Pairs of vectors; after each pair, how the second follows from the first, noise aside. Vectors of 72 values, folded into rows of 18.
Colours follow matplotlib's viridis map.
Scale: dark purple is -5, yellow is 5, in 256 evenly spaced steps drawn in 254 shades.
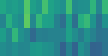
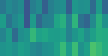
negated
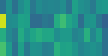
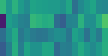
negated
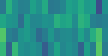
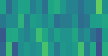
negated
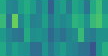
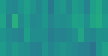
shrunk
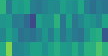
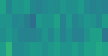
shrunk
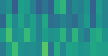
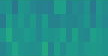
shrunk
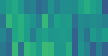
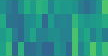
negated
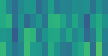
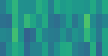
negated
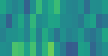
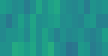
shrunk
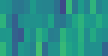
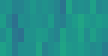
shrunk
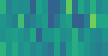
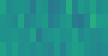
shrunk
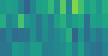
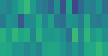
negated
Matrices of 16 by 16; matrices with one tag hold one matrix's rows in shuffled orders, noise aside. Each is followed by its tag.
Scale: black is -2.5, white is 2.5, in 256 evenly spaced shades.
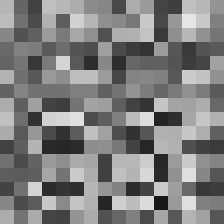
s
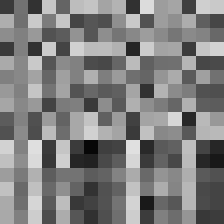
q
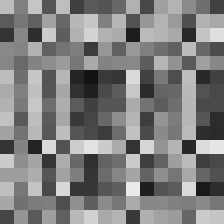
q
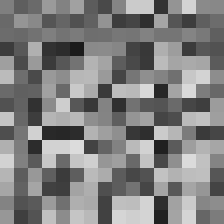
s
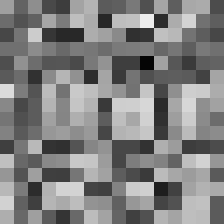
s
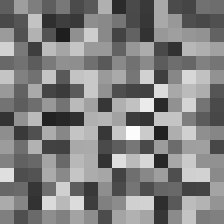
s
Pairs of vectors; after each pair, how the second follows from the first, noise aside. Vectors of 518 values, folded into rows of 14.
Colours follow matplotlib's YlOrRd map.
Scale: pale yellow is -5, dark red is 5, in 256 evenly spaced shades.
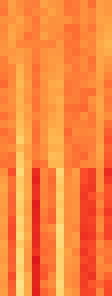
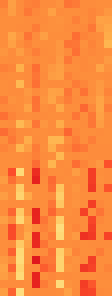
partly zeroed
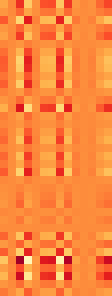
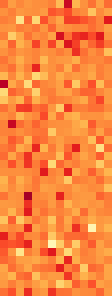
shuffled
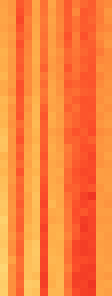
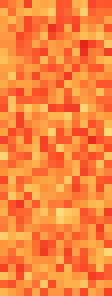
shuffled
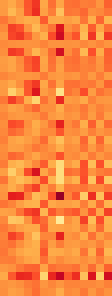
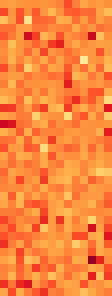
shuffled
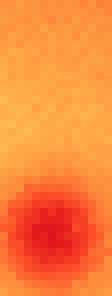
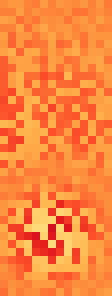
sign-scrambled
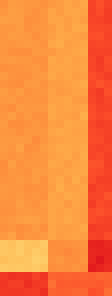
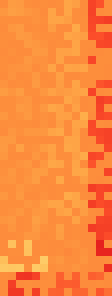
partly zeroed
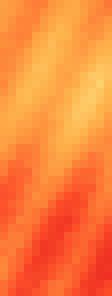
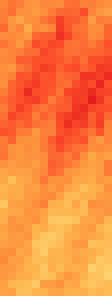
negated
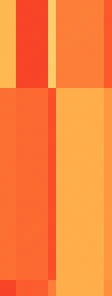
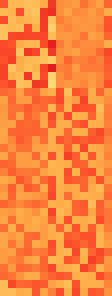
sign-scrambled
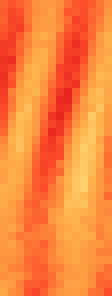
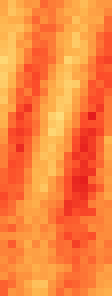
negated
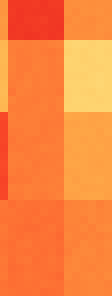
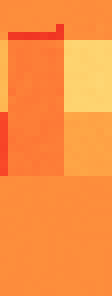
partly zeroed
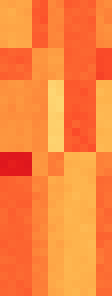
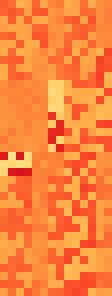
sign-scrambled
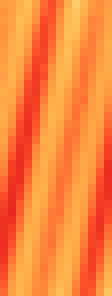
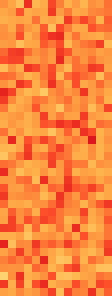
shuffled
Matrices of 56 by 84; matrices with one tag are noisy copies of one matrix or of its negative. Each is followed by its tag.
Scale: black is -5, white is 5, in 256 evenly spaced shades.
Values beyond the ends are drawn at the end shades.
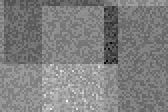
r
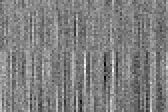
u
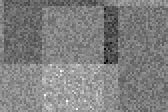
r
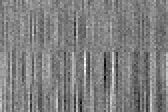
u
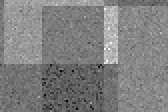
r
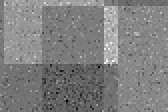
r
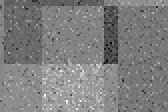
r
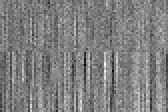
u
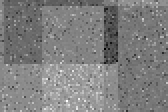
r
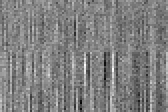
u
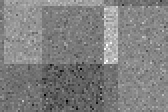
r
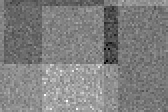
r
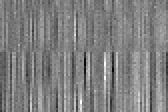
u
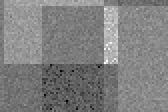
r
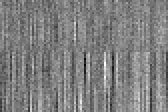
u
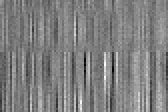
u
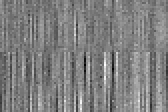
u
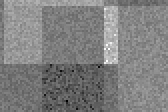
r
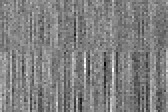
u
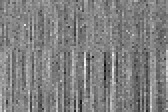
u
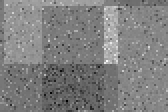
r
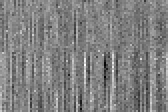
u
